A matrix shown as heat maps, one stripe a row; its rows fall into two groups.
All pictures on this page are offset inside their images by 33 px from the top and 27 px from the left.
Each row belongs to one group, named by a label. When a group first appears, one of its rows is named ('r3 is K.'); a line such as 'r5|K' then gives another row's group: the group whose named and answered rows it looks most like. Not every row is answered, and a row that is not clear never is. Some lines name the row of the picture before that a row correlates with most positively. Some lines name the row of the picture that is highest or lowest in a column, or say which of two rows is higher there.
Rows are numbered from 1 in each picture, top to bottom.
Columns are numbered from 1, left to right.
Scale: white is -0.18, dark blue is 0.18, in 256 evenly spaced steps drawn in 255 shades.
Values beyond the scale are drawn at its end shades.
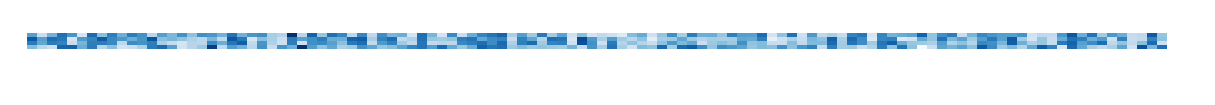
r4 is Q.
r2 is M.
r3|M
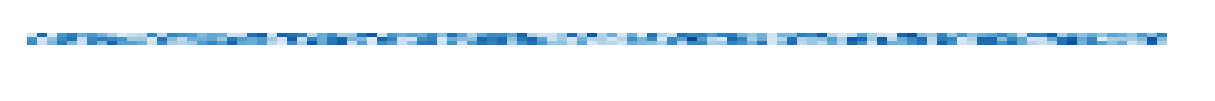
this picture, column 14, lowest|1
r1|Q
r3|M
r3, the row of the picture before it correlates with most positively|1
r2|M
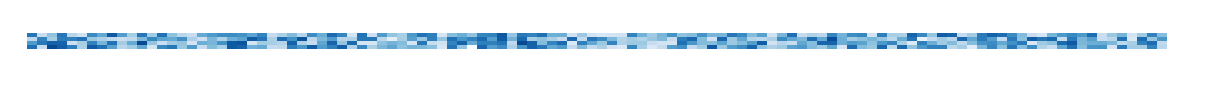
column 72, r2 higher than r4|No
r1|M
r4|M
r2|Q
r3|M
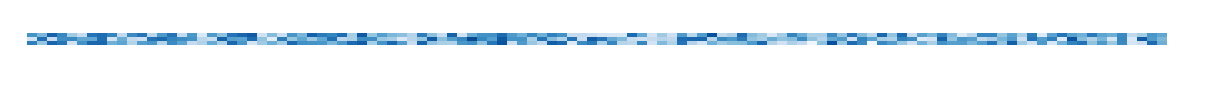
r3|M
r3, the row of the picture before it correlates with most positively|3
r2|Q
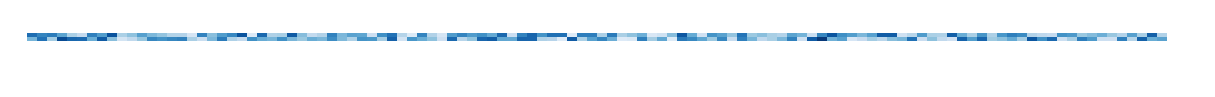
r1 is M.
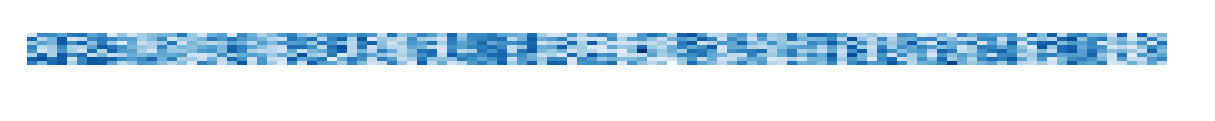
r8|M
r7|M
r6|Q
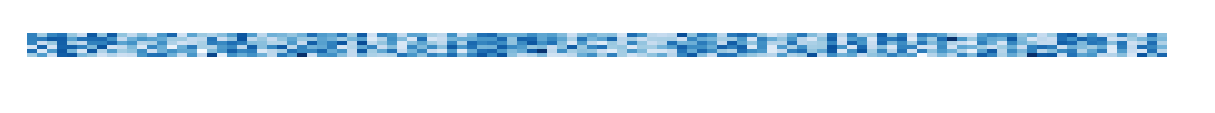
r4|Q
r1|M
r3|M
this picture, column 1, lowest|4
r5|M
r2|M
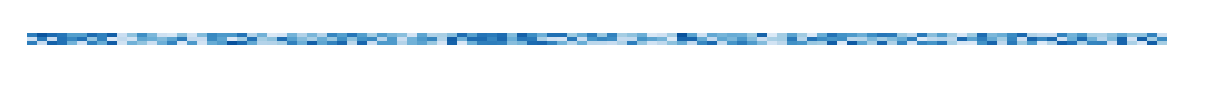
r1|M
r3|M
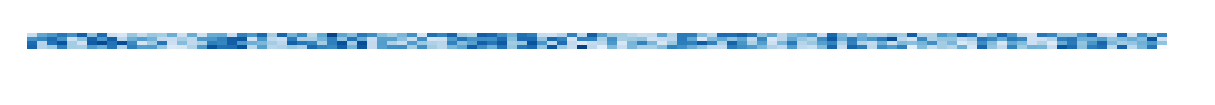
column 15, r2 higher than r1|No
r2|M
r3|M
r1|Q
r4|M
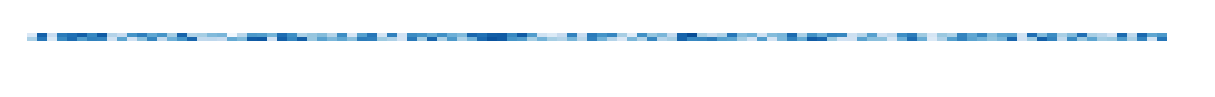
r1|Q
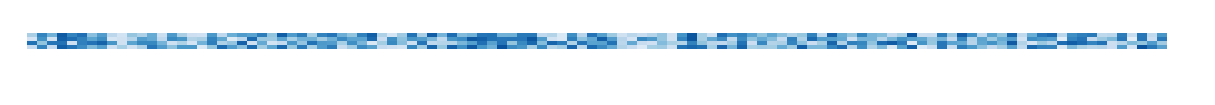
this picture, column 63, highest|2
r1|Q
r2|Q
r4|Q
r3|M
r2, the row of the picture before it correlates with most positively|1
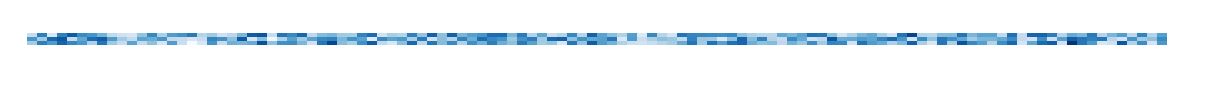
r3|Q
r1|Q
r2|M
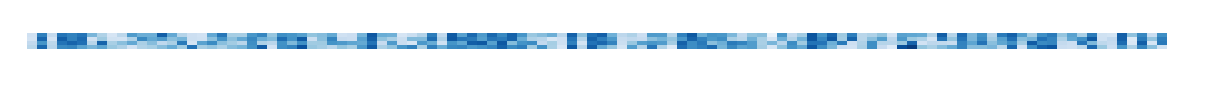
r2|Q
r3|Q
